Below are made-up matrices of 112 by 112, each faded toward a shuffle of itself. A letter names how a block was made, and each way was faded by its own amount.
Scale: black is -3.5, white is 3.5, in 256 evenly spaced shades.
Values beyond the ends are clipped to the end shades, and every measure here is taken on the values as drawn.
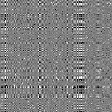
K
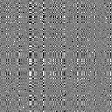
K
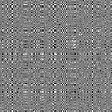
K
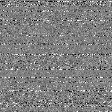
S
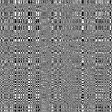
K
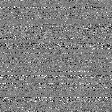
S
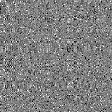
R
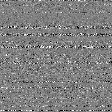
S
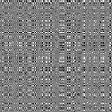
K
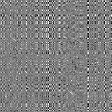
K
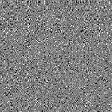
R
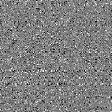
R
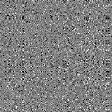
R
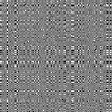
K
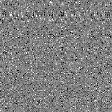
R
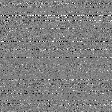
S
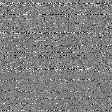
S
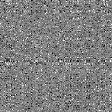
R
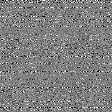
S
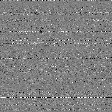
S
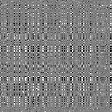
K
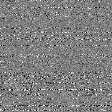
S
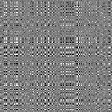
K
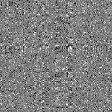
R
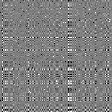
K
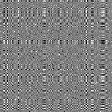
K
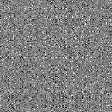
R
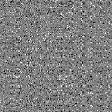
R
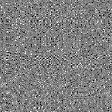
R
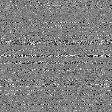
S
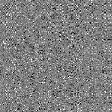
R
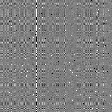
K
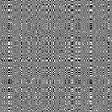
K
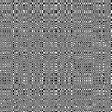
K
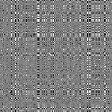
K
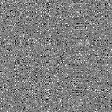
R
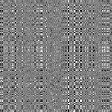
K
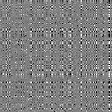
K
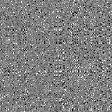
R
